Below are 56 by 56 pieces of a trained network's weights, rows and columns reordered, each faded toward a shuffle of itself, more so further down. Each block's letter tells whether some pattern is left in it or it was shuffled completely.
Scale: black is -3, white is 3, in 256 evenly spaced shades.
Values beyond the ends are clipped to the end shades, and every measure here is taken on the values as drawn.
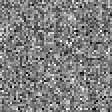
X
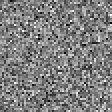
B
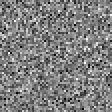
B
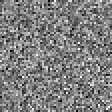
B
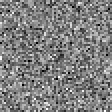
B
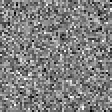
B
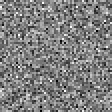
B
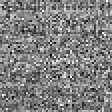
X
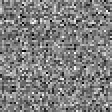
X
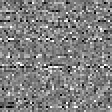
X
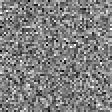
B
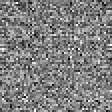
X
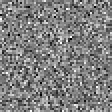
B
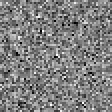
B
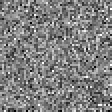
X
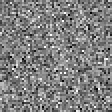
B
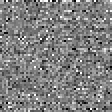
X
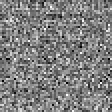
X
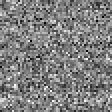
X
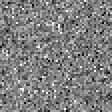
B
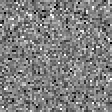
B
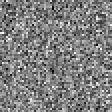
B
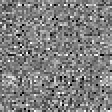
X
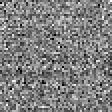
X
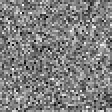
B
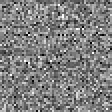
X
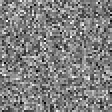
B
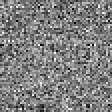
X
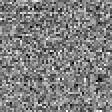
X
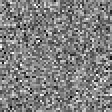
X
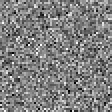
B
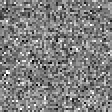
X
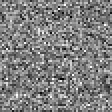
X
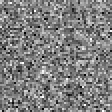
X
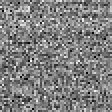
X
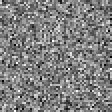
B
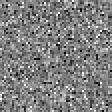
B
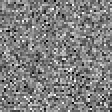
X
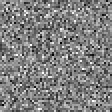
B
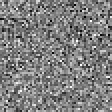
X
